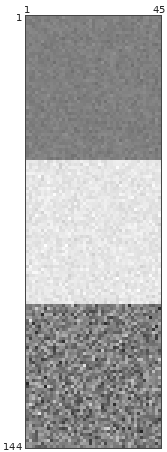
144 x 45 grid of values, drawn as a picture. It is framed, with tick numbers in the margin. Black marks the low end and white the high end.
The table splits into 3 rows of 1 panel. Panel 1,1: middling, fine-grained, faint in contrast. Panel 2,1: very high, fine-grained, faint in contrast. Panel 3,1: middling, fine-grained, strong in contrast.
